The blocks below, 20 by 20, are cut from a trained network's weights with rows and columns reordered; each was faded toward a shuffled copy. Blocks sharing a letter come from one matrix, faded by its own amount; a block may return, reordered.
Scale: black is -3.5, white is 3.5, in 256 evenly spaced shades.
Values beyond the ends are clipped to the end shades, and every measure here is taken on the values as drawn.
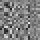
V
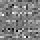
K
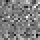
K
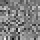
V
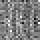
K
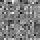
K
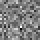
V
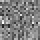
V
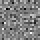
K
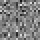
V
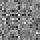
V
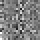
V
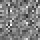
V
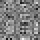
V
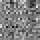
K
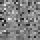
K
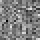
K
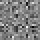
V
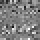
K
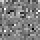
K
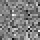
V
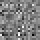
V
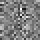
V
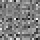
V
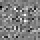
K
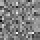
V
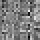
V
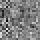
V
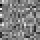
V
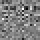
V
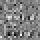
V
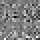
K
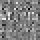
K
